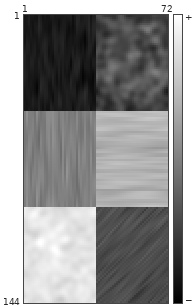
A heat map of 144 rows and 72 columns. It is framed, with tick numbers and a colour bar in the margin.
It is made of 3 by 2 panels. Panel 1,1: very low, streaked downward, faint in contrast. Panel 1,2: low, blotchy. Panel 2,1: middling, streaked downward, faint in contrast. Panel 2,2: high, streaked across, faint in contrast. Panel 3,1: very high, blotchy, faint in contrast. Panel 3,2: low, slanting up to the right, faint in contrast.
